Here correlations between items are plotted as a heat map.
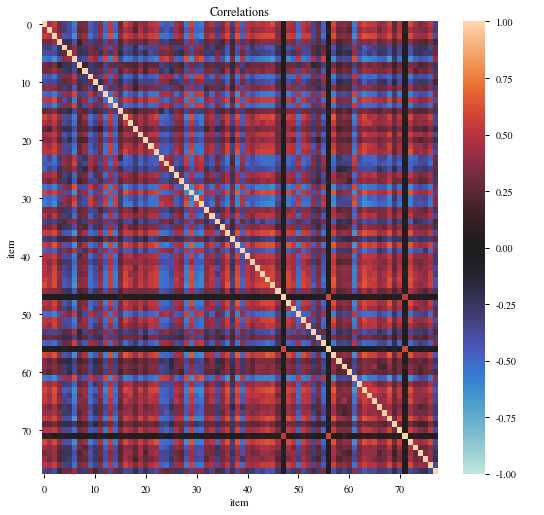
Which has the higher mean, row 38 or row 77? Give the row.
38
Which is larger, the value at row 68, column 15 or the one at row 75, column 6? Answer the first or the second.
the first
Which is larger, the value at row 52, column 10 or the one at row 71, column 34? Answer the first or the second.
the second
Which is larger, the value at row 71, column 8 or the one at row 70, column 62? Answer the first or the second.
the second
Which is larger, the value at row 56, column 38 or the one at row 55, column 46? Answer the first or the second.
the first
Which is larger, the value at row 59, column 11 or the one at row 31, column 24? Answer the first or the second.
the second
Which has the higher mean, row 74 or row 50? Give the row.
74
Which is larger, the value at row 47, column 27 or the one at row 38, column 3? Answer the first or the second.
the second
